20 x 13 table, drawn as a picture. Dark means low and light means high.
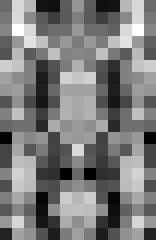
No row or column stands out. It is mirror symmetric from left to right. Upright stripes repeat 3 times across the table. There is no overall slope. On average the colour sits 50% of the way up the scale.
